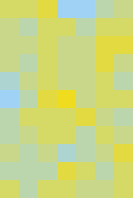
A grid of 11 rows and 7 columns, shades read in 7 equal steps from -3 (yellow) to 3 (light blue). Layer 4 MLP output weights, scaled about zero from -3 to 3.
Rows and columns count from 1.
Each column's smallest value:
-1 -1 -2 -3 -2 -2 -2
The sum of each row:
3 -2 -5 -2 1 -3 -3 -1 2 0 -3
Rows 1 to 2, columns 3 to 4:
-2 3 | -1 -1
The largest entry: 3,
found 3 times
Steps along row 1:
same down up same down down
